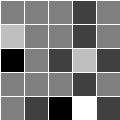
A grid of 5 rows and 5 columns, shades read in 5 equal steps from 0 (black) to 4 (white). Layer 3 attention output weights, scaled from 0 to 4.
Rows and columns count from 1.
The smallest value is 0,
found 2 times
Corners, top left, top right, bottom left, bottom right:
2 2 2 1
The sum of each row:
9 10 7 9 8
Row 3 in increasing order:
0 1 1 2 3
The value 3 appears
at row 2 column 1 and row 3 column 4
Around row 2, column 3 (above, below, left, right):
2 1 2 1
